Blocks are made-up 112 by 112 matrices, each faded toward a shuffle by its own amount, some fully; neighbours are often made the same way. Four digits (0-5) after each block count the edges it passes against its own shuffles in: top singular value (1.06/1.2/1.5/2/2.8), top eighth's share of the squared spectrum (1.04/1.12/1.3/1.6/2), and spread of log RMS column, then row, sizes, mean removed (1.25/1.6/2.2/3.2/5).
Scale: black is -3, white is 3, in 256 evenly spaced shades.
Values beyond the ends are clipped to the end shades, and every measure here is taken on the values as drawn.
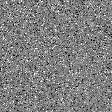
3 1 0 0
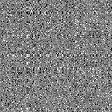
4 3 2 2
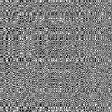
5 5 4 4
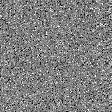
3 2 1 0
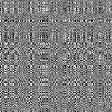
5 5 4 4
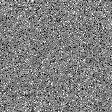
2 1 0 0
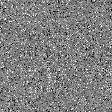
3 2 1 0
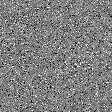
0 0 0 0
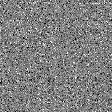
3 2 1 2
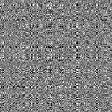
5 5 3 4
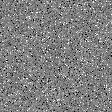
0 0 0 0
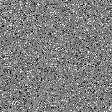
3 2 0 1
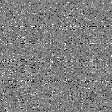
4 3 1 3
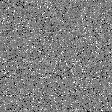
3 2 0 1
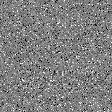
3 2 0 1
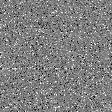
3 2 0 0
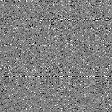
4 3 1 3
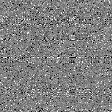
4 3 1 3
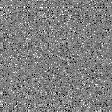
4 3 1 2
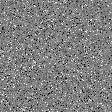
0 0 0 0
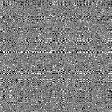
5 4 2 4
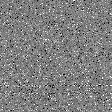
3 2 0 1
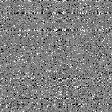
4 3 1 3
